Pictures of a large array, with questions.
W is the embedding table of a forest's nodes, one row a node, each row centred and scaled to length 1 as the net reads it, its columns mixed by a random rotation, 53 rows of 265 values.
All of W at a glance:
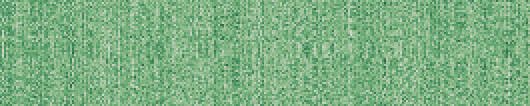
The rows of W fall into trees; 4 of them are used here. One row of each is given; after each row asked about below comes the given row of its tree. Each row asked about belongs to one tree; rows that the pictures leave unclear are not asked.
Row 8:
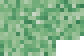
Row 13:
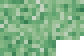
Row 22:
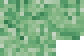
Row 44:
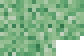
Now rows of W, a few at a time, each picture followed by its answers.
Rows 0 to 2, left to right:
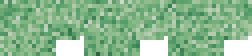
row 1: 13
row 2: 13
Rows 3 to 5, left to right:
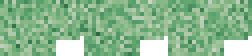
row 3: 22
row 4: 13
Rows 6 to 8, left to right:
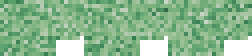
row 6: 13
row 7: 13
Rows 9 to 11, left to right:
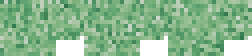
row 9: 22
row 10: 22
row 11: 13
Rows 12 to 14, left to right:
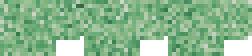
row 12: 8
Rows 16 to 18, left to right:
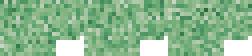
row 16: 22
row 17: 22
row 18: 44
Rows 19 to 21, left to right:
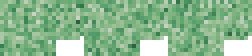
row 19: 8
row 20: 13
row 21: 22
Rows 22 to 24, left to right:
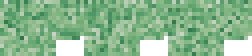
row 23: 22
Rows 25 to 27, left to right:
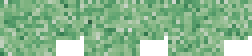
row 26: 22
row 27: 22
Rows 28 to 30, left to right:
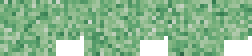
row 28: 22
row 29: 13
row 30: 13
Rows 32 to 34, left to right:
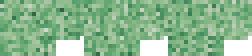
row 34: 13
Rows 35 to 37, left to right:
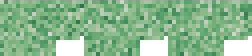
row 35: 8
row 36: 13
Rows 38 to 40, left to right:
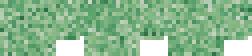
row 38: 44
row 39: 22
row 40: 13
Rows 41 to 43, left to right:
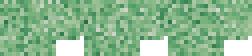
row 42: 13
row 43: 13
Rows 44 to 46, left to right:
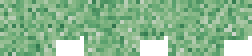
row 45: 22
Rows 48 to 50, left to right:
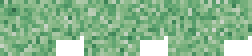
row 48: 22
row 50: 22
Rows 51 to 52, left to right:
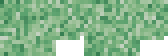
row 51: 22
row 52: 13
